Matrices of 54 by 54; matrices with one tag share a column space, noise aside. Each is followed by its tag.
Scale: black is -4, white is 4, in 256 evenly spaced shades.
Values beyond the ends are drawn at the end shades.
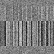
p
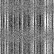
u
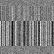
p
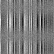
u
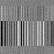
p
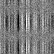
u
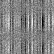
u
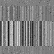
p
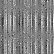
u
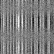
u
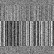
p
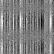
u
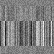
p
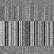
p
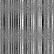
u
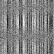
u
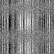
u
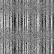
u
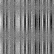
u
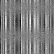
u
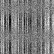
u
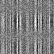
u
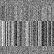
p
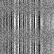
u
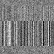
p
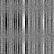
u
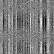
u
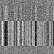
p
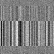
p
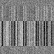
p
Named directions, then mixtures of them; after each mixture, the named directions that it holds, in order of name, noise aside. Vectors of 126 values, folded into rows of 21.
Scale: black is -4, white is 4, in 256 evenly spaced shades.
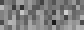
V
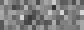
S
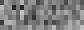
S, V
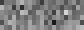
V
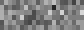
S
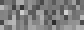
V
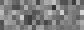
S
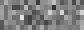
S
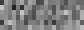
S, V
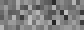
S, V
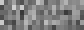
S, V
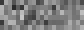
S, V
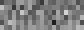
V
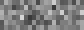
S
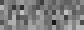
V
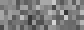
S, V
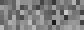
S, V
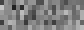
S, V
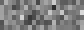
S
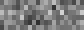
S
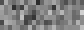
S, V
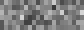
S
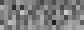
V
